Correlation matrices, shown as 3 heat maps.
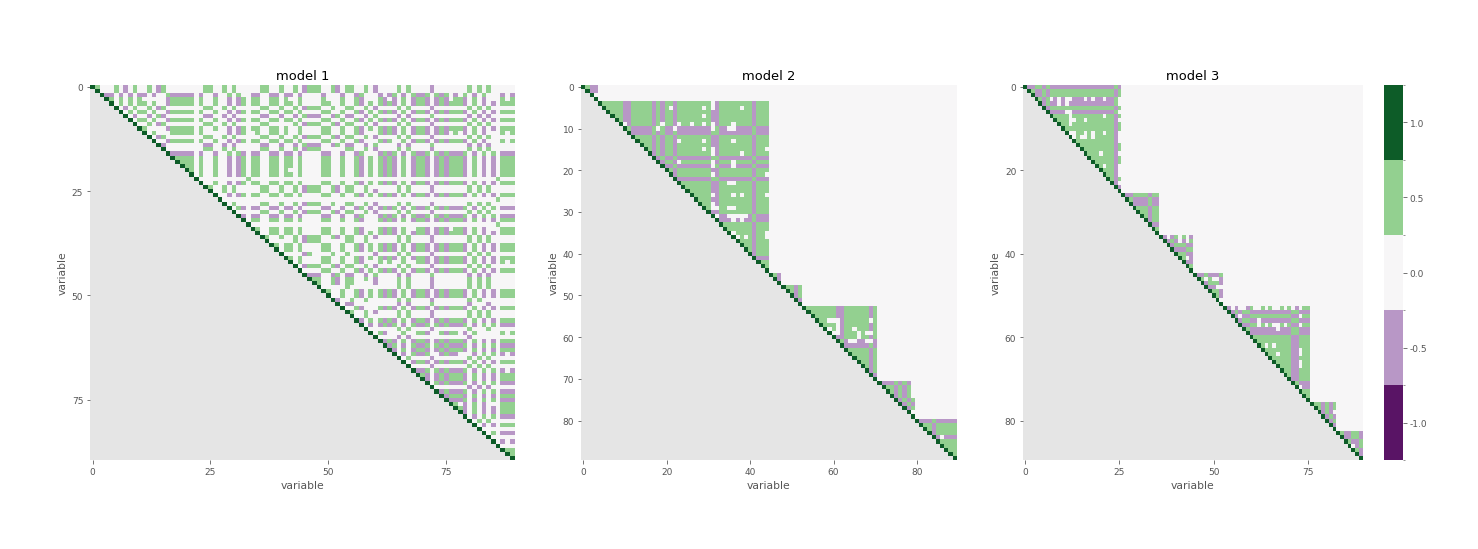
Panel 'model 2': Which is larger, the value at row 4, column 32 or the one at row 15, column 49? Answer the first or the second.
the second
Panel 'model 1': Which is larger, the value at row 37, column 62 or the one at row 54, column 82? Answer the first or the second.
the second
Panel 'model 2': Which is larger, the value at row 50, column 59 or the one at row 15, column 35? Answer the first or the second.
the second
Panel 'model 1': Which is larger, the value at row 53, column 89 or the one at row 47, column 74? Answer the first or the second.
the first
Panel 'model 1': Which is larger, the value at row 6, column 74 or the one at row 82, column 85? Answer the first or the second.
the first
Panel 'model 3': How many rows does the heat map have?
90
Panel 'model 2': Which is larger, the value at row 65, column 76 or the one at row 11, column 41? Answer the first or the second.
the second
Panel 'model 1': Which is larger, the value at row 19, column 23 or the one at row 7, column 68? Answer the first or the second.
the first
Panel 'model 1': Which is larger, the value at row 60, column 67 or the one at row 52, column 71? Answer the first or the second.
the second
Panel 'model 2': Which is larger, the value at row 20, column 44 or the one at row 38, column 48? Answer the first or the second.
the first
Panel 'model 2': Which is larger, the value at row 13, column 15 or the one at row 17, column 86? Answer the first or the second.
the first
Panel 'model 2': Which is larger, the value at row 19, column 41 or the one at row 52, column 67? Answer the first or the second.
the first
